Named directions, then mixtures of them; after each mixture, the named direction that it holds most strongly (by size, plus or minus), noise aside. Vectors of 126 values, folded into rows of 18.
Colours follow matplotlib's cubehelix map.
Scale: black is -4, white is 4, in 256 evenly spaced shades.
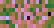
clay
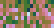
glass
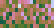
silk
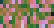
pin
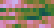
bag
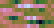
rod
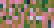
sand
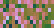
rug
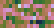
rod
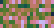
pin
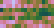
bag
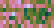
bag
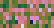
rug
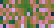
pin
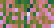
glass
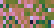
rug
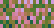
rug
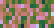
pin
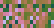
rug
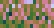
silk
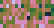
pin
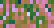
glass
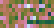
rod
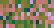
glass
